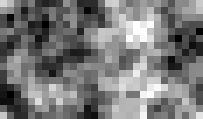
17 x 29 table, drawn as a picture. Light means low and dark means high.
Grain: blotchy. Histogram: bell-shaped. Odd rows or columns: none.
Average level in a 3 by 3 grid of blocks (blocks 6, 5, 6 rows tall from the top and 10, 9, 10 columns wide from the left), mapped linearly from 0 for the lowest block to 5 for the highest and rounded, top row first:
521 | 433 | 320
